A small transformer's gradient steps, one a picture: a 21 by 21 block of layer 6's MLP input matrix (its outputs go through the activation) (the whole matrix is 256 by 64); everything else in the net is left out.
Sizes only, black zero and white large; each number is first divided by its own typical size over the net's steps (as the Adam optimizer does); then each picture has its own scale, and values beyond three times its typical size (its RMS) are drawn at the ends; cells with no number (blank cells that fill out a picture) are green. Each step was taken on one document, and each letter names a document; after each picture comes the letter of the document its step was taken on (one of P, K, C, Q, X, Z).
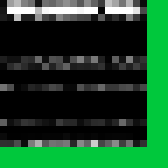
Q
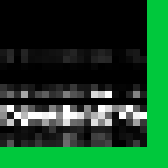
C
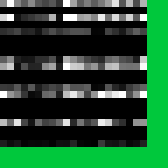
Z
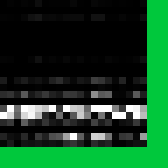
C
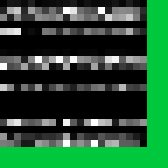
Q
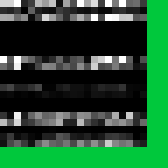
Q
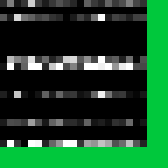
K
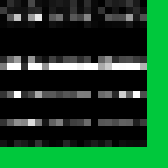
K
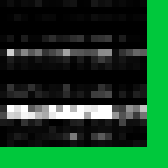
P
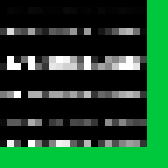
K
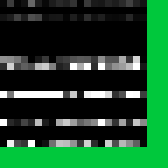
K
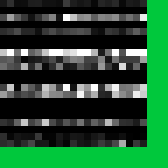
Z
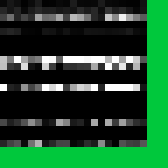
Q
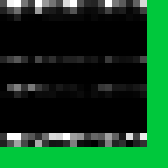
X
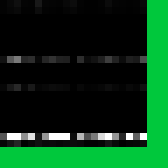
X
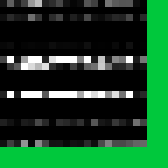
K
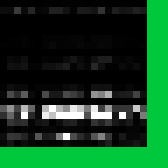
P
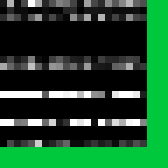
K
